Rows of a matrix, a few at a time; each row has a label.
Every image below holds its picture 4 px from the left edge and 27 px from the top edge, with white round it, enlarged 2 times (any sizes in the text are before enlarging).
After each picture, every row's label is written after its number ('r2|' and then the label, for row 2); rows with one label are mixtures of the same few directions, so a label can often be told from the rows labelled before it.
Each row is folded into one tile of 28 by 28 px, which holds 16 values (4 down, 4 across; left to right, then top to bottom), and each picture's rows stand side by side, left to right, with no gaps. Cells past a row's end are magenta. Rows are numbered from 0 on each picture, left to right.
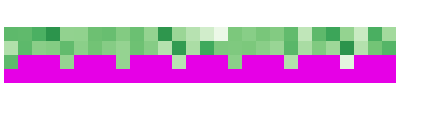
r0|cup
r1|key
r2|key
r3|cup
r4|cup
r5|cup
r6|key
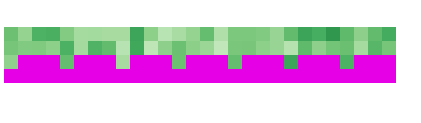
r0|cup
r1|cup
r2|cup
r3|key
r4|key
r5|cup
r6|cup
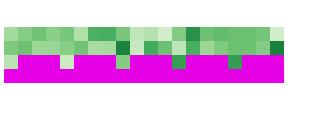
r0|cup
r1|cup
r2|cup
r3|cup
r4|key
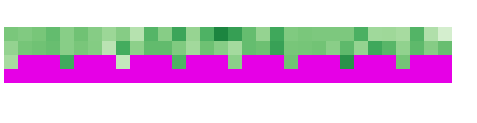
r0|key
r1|key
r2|key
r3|cup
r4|key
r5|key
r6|cup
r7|cup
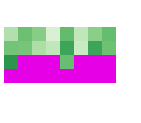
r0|key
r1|cup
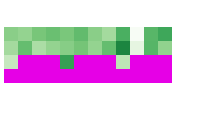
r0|cup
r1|key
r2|cup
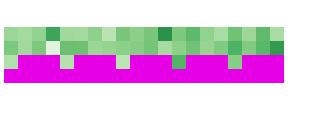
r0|key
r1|cup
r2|key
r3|key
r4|key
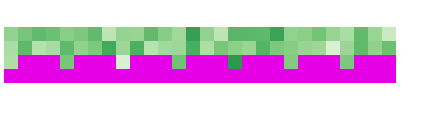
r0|cup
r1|key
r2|cup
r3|cup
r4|cup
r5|key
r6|cup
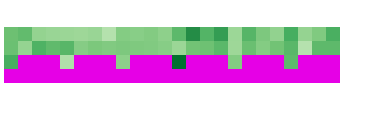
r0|cup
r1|cup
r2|cup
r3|cup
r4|cup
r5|cup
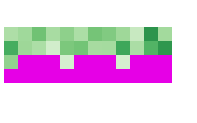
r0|key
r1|cup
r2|key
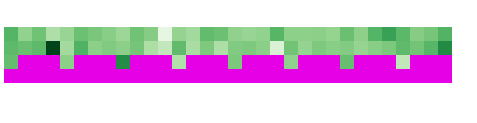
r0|key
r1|cup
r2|key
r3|key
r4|key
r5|cup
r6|cup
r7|key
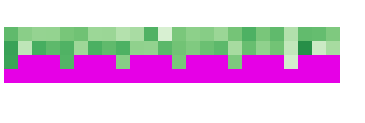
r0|cup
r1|cup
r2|key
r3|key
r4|cup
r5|cup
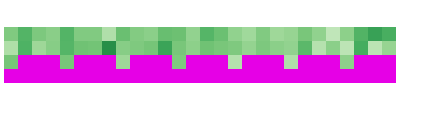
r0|cup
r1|key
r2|key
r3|cup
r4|cup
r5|cup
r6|cup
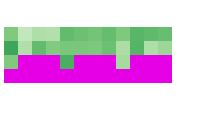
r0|cup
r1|cup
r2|cup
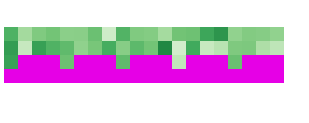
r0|cup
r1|key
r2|key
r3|cup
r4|key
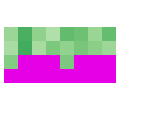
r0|cup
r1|key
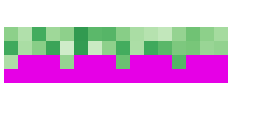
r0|key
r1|cup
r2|cup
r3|key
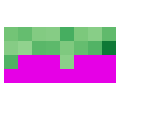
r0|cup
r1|key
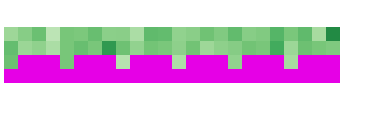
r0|key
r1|key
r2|key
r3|cup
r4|key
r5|key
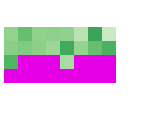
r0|key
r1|key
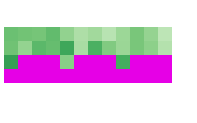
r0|cup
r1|cup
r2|key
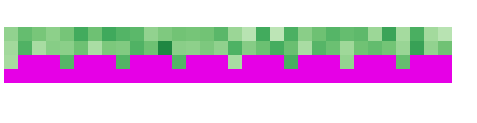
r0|cup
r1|cup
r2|key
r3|cup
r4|key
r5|cup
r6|key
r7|cup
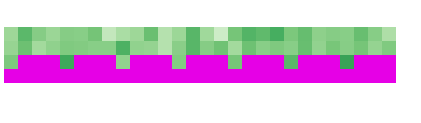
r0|cup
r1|key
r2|key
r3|cup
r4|cup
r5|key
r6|key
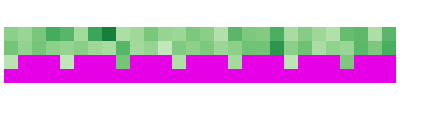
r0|key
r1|cup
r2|key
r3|cup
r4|key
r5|cup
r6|key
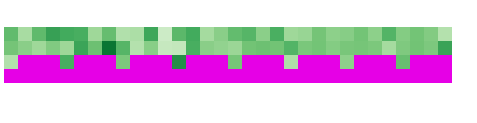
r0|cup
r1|key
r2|key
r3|key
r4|key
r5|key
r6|key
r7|key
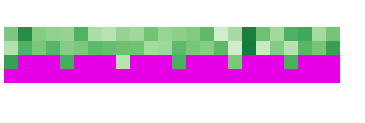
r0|cup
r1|cup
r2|cup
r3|key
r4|cup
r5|key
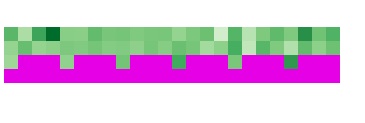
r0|cup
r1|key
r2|cup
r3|key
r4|cup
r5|cup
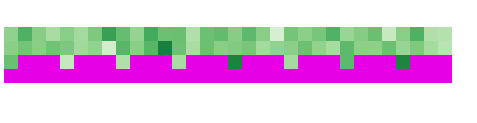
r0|cup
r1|key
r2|key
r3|cup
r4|key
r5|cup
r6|key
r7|key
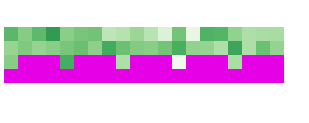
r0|cup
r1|key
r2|cup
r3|cup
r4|cup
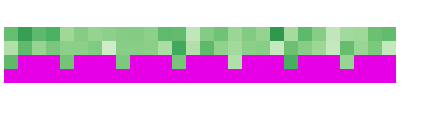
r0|cup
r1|key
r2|key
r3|cup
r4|key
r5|key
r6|key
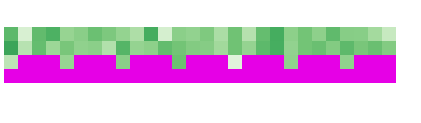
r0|cup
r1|key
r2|key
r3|key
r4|key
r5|key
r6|cup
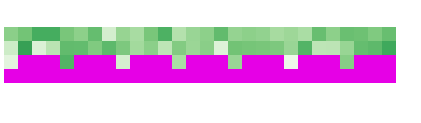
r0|cup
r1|key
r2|key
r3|key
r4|cup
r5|cup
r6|key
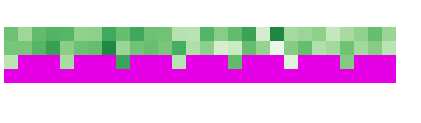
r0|key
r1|key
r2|cup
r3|key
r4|key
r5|cup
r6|key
